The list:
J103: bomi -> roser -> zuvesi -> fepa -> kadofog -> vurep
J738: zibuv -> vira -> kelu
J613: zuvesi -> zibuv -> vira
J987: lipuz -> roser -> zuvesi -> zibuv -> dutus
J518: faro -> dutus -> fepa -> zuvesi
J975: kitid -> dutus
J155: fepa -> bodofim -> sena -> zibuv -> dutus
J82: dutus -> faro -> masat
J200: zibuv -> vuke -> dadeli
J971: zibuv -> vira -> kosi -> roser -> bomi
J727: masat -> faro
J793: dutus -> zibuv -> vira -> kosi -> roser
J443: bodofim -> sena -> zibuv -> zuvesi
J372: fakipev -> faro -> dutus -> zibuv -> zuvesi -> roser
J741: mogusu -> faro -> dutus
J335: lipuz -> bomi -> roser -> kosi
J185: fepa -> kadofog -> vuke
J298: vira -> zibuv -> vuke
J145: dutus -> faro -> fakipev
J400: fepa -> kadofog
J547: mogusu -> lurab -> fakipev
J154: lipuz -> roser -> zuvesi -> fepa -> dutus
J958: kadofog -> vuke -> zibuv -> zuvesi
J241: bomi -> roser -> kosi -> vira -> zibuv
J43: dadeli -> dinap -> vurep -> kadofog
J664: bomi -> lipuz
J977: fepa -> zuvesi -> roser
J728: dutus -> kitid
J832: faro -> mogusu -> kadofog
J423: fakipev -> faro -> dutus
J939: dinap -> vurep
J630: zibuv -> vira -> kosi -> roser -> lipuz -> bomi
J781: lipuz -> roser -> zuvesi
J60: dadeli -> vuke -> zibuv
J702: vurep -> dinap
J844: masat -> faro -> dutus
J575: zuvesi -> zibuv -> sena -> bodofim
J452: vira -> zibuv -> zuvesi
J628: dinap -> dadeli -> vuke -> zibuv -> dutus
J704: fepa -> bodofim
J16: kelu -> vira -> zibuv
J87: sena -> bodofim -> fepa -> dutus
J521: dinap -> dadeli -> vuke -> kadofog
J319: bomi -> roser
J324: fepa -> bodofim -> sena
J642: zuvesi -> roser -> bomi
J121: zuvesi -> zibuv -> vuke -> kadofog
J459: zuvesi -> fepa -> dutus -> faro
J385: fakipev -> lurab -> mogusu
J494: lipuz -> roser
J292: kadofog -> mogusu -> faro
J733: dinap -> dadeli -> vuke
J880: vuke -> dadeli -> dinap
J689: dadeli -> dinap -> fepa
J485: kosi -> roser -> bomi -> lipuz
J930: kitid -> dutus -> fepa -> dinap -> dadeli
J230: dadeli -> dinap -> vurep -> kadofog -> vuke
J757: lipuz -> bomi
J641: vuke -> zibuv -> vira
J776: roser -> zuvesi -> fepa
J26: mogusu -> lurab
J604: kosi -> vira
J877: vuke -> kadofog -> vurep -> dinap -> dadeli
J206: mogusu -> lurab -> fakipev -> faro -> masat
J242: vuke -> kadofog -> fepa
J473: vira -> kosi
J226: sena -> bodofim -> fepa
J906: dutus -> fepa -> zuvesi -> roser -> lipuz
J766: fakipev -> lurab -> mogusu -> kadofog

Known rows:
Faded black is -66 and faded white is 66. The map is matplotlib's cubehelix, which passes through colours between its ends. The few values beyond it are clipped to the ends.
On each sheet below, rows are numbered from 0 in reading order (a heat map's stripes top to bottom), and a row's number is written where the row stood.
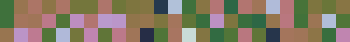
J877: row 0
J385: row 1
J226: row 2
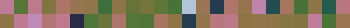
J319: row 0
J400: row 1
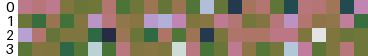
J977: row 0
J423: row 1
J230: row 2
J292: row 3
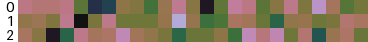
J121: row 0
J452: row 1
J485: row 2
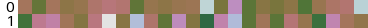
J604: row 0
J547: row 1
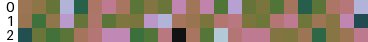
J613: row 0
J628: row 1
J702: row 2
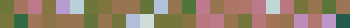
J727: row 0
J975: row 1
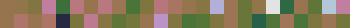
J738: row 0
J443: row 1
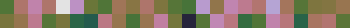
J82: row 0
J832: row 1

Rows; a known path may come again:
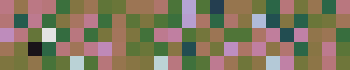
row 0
J372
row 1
J971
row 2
J60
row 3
J664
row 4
J292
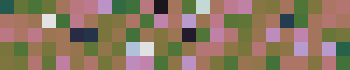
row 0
J702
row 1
J241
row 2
J521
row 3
J975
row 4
J87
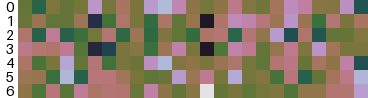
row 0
J741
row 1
J43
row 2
J642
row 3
J121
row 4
J628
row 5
J613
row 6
J473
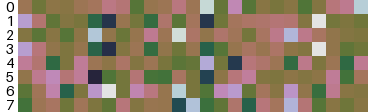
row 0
J604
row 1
J230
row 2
J459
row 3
J185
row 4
J494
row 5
J400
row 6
J145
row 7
J877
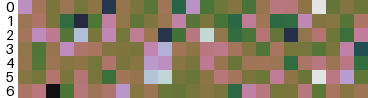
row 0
J733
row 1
J781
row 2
J226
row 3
J155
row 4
J154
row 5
J728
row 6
J906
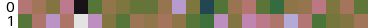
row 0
J958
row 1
J82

